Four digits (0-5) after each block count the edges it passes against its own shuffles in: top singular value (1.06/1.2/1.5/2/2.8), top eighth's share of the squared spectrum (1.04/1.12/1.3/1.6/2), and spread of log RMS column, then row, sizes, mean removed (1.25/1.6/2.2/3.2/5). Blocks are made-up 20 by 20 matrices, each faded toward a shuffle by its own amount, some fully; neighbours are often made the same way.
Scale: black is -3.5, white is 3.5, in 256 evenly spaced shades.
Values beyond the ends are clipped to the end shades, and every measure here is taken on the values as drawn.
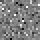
0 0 0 0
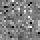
1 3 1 0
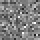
1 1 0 0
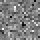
1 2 0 0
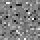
0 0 0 0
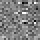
3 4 1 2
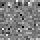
2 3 1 1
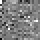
3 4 1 1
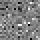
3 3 0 0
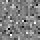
2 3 0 1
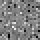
0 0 0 0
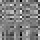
4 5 3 3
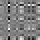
4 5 3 3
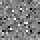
1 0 0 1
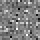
1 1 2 0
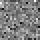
0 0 0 1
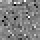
0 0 0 0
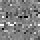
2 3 0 2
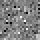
0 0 0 0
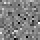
0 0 0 0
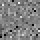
0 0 0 1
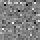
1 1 0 1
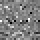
1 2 0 1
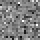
0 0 0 0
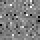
1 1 0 0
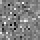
1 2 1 0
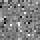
0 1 0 1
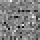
0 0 0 1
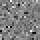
0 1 0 0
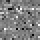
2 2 0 2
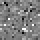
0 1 0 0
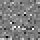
1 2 0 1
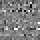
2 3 0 2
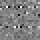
2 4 0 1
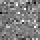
0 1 0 2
